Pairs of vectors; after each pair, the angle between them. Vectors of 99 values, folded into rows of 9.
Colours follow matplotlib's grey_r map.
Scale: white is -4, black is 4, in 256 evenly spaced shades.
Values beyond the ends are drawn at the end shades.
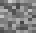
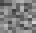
partly aligned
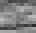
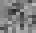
orthogonal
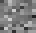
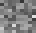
partly opposed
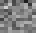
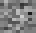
orthogonal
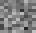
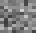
nearly opposite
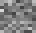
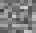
partly opposed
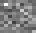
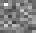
nearly parallel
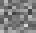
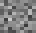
nearly opposite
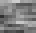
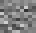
orthogonal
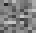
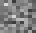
nearly opposite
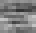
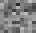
partly aligned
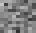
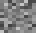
partly opposed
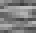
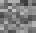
partly aligned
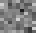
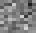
orthogonal
